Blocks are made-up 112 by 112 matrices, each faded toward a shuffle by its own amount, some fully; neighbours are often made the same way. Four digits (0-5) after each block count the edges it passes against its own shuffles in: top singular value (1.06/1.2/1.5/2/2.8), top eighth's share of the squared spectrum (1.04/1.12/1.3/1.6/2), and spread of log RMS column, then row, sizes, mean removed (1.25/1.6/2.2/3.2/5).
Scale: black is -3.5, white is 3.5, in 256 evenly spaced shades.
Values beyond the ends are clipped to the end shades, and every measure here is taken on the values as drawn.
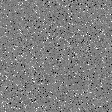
2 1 0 0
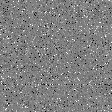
3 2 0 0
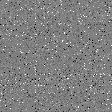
3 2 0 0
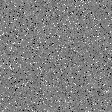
0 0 0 0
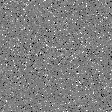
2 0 0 0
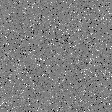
0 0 0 0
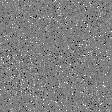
2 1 0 1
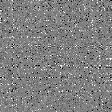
4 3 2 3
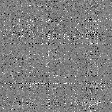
3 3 3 3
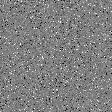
0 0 0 0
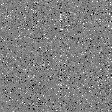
2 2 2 1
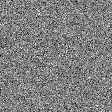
2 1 0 0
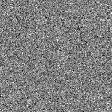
3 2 1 1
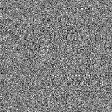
4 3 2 2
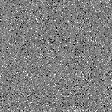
4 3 1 1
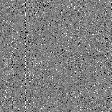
4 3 2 1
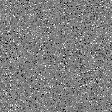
3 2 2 0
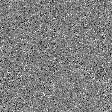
0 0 1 0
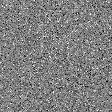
0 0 1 0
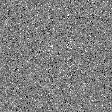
0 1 2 0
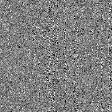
1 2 3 0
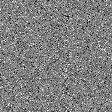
0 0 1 0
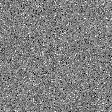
0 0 1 0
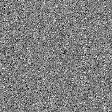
0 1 2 0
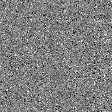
1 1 2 0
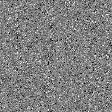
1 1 2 0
